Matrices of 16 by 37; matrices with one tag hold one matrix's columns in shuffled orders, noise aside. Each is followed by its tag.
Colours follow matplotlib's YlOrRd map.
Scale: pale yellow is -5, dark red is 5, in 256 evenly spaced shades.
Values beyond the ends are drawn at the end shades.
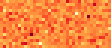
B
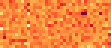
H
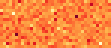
B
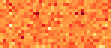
H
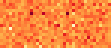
H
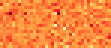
H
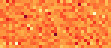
B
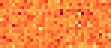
H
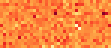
H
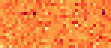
H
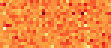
H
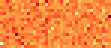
B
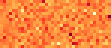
B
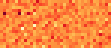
H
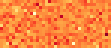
B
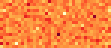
B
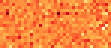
H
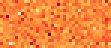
B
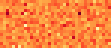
H
